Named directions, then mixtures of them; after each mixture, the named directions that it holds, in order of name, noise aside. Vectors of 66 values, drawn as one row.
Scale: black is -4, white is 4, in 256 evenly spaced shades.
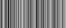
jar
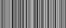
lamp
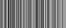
jar, lamp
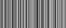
jar, lamp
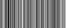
jar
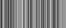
jar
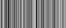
jar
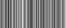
jar, lamp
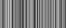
jar, lamp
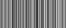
jar, lamp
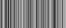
jar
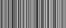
jar, lamp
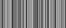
lamp
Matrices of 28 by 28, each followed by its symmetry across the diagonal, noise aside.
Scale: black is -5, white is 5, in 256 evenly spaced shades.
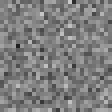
neither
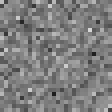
symmetric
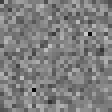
symmetric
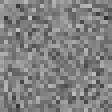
symmetric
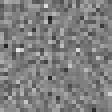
antisymmetric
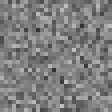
neither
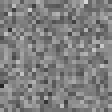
antisymmetric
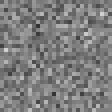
neither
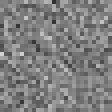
antisymmetric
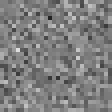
antisymmetric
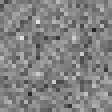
symmetric
